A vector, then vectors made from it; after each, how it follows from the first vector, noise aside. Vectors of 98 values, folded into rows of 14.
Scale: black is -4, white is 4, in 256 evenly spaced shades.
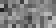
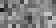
copied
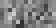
wrapped around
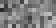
copied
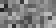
copied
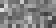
negated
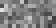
negated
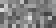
negated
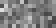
negated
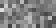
negated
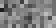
copied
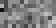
copied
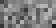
wrapped around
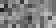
copied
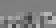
partly zeroed
